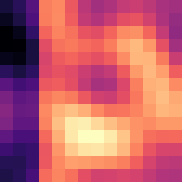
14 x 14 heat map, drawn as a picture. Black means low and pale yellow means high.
Stripes: none. Seam: vertical, 20% of the way across, the right part higher. Ninth with the highest average: bottom middle. Ninth with the lowest average: top left.
